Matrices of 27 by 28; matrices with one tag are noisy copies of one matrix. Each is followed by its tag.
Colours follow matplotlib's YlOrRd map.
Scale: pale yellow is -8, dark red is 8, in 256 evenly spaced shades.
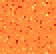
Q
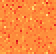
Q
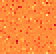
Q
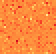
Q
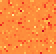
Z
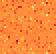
Q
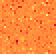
Q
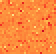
Z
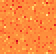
Q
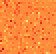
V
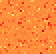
Z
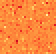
Q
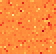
Z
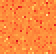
Q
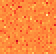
Q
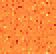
Q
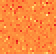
Q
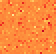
Z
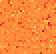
Z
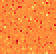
Q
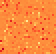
V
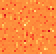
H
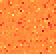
Z
